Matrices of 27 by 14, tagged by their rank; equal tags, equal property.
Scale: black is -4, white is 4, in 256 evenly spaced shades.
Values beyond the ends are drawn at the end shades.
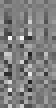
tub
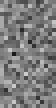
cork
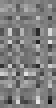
tub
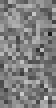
cork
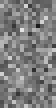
cork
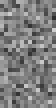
cork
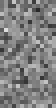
cork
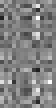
tub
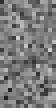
cork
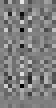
tub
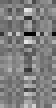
tub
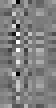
tub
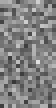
cork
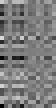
tub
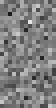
cork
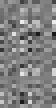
tub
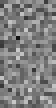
cork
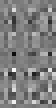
tub
